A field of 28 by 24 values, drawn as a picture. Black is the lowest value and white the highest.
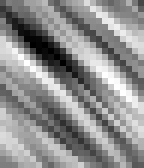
No row or column stands out. Neither half mirrors the other. The bottom left is the smoothest part. The ninth with the lowest average is the top left.
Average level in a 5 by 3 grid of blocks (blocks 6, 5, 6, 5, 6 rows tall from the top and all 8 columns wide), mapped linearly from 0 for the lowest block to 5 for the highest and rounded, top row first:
034 | 223 | 425 | 325 | 523
